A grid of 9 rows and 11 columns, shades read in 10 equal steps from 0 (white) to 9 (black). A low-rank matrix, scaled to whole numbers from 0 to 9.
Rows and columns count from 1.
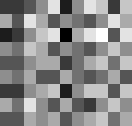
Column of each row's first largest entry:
6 2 6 5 6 4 6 8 1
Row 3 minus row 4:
4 2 2 -1 -5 5 -2 -5 -4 4 -3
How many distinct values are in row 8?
7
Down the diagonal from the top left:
7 6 4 3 3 3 4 7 2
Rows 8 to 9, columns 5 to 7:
6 3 6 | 3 6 4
